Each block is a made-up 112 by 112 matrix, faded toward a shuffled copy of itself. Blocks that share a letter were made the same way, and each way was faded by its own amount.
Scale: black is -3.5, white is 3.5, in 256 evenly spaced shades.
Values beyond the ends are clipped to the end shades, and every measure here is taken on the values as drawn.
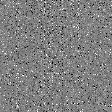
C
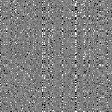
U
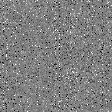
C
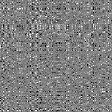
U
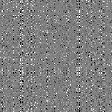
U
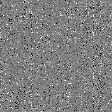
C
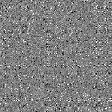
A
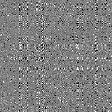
U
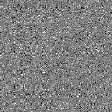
A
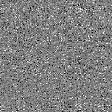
A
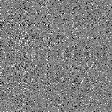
A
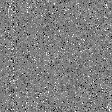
C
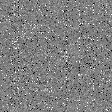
C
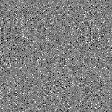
A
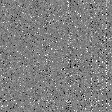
C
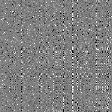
U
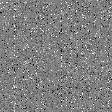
C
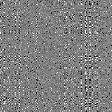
U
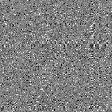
A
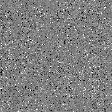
C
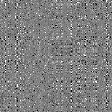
U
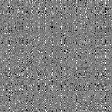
U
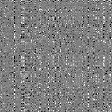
U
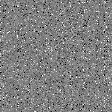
C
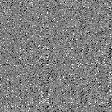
A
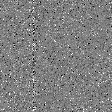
C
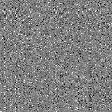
A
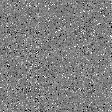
C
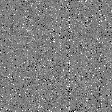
C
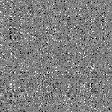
A
